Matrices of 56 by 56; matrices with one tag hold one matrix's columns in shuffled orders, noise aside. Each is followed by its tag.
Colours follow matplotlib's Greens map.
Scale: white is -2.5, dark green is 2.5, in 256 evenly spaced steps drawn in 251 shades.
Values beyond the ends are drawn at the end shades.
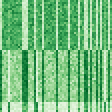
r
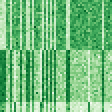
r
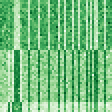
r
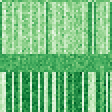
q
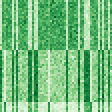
r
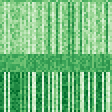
q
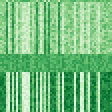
q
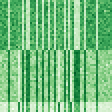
r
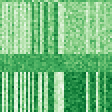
q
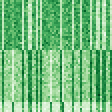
r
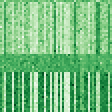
q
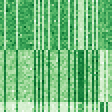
r
